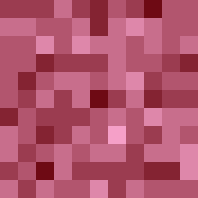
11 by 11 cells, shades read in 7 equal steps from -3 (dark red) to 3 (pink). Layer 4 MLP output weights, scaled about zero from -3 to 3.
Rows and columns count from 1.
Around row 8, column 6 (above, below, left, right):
0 1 1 3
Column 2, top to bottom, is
-1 1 0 0 -2 -1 0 0 -1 0 -1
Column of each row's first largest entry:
4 8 3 7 8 3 9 7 11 11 6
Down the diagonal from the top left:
-1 1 2 -1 1 -3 1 0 1 -2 0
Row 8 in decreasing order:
3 1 1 1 0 0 0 0 -1 -1 -2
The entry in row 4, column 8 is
0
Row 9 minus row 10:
2 -1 3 0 1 2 2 0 3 3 0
